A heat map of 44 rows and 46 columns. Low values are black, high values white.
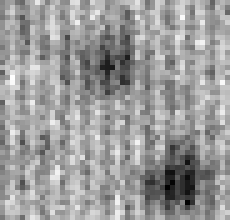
Ninth with the lowest average: bottom right. Dips: two. Stripes: upright, repeating 11 times. Seam: none. Odd rows or columns: none. Average level on the scale: 60%.
